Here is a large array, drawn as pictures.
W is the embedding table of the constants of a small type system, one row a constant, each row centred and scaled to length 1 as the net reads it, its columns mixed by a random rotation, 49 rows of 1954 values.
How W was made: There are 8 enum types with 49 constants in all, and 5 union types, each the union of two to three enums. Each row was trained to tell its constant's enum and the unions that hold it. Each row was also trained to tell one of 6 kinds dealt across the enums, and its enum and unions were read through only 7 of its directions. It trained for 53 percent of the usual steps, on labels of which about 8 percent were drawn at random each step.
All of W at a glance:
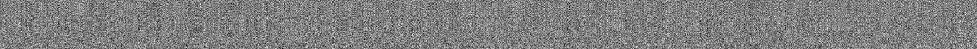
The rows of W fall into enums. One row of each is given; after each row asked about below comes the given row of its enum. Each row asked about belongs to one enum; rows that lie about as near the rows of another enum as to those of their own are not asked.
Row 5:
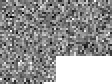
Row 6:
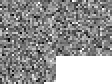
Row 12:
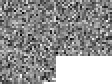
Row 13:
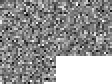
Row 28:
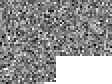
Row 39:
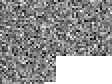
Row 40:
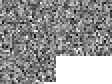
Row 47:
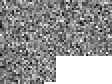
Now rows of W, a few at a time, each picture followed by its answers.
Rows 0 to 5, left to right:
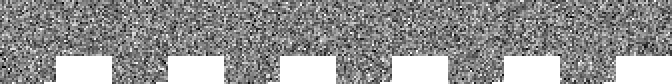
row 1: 39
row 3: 6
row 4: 6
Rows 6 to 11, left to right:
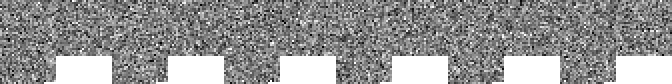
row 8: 13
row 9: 6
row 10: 39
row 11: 5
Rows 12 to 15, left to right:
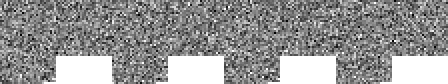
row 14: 12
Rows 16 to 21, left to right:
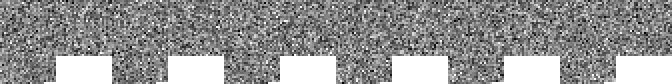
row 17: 47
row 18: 47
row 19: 28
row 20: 28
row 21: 12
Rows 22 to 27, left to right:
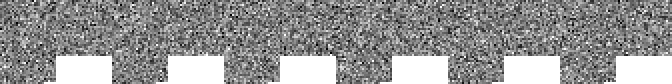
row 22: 39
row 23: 12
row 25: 39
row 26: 5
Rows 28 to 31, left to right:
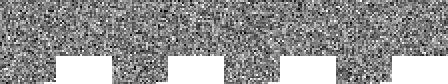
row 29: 13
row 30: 28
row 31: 40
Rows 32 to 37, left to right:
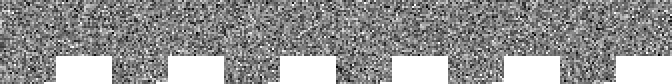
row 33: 12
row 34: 12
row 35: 47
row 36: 28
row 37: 40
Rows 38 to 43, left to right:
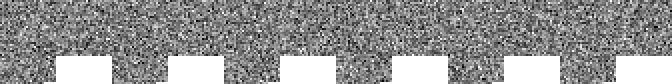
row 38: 39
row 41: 39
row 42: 47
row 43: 40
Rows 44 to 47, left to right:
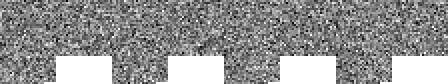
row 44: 28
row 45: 12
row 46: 47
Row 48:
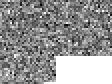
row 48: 28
